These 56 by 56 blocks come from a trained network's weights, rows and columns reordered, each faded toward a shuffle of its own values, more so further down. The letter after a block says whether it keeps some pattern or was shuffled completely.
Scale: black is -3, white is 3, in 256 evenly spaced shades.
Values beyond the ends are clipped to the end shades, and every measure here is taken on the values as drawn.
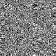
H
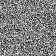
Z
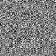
H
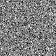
Z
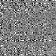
H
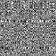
H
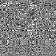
H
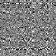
H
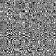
H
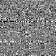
H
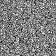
Z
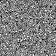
Z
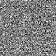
H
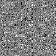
H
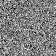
Z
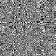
H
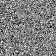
Z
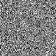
H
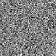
H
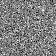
Z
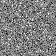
Z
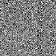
H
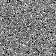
Z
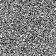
Z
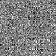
H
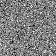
Z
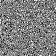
Z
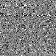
H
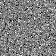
Z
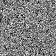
Z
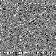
H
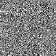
H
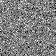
Z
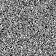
Z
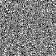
H
